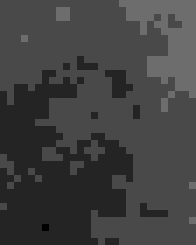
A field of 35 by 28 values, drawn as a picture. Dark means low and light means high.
Ninth with the highest average: top right. Stripes: none. Slope: up to the top right. Grain: blotchy.
